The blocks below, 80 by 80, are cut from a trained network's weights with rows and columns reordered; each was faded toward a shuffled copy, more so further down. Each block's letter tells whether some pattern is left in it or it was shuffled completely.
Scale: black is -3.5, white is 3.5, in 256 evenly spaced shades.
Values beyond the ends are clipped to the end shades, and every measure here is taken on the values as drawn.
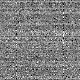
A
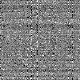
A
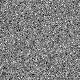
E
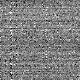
A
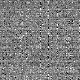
A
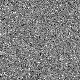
E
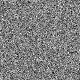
E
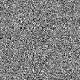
A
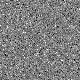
E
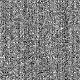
A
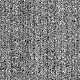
A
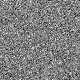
E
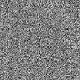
A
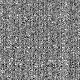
A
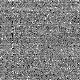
A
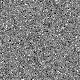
E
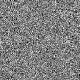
A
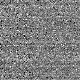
A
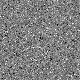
E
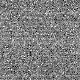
A
